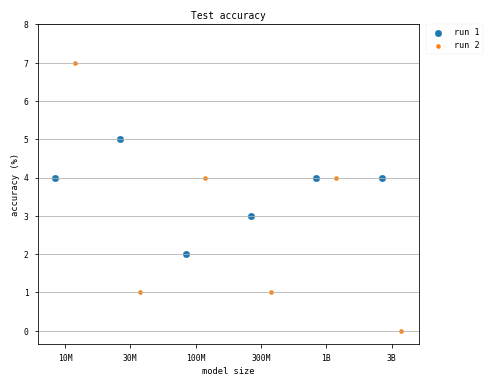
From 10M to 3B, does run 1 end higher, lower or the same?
the same
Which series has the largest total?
run 1
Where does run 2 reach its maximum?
10M
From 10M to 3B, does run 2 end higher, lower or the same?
lower
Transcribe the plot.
Title: Test accuracy
x-axis: model size, ticks 10M 30M 100M 300M 1B 3B
y-axis: accuracy (%), ticks 0 1 2 3 4 5 6 7 8
Legend: run 1, run 2
Values:
run 1: 4 5 2 3 4 4
run 2: 7 1 4 1 4 0
